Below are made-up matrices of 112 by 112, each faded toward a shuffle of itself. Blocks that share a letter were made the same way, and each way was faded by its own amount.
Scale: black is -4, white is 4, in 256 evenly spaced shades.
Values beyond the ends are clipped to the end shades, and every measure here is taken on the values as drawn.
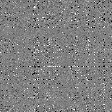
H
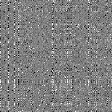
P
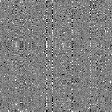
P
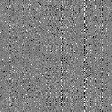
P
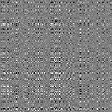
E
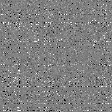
H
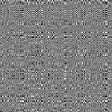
E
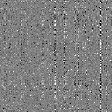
P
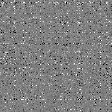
H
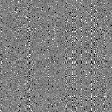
P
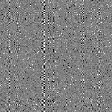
P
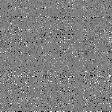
H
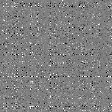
H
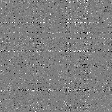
H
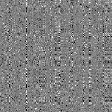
P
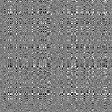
E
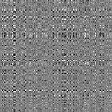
E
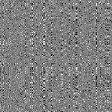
P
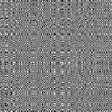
E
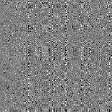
P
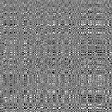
E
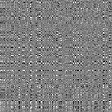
E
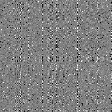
P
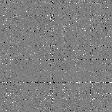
H
